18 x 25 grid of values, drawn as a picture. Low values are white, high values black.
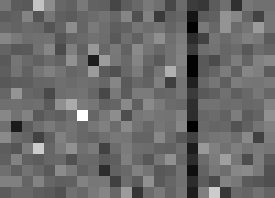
Histogram: heavy tails on both sides. Odd lines: column 18. Average level on the scale: 60%.
